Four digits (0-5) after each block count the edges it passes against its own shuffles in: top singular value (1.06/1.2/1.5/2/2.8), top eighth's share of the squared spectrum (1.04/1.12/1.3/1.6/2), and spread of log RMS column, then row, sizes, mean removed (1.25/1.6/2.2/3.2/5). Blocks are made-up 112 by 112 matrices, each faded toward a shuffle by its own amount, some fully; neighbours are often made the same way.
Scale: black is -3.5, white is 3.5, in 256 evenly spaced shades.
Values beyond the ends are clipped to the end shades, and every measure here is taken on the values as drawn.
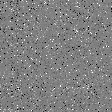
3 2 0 0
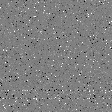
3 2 0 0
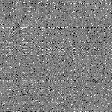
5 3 2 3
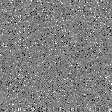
3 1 0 0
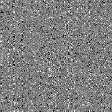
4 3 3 1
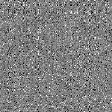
4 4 3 2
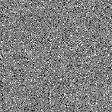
3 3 2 1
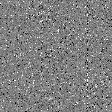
2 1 2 0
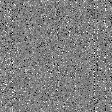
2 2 2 0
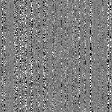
2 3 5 0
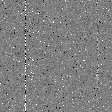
4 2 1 0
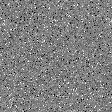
0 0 0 0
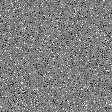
0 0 0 0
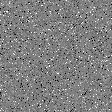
0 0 0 0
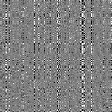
5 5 4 3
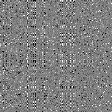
5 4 3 2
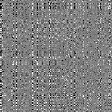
5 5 4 3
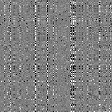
5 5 4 3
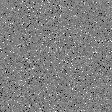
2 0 0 0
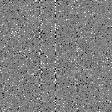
4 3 2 1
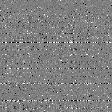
5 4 1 3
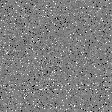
2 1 0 1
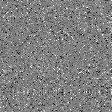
3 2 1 1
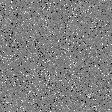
0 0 0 0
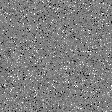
0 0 0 0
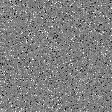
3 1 0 0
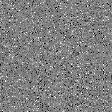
3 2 2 1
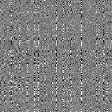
5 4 4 2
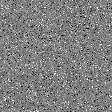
2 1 0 0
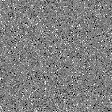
3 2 1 1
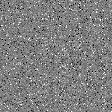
3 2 1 0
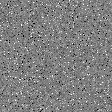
2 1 0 0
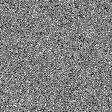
2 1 0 0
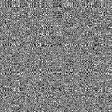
4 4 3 3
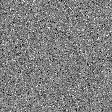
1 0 0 0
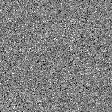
3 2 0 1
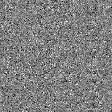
3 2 1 1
